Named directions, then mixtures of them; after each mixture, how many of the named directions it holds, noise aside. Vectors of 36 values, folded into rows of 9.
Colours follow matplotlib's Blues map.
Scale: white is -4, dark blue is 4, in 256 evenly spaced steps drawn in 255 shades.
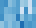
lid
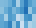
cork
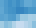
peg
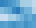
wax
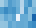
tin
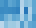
three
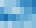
one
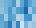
one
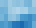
one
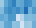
three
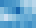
one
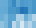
two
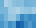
one
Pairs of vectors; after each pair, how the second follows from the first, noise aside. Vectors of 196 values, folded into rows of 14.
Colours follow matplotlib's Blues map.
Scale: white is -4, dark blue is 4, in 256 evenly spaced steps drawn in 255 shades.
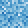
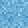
shrunk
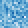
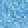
shrunk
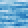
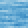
shrunk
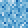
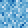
negated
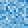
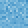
shrunk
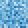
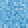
shrunk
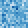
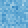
shrunk
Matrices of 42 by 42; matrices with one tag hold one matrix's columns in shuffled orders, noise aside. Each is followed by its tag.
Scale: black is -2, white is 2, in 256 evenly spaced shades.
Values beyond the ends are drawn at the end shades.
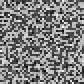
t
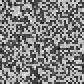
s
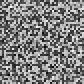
t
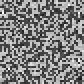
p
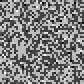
s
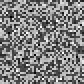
t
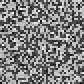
s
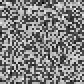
t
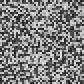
t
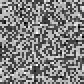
s
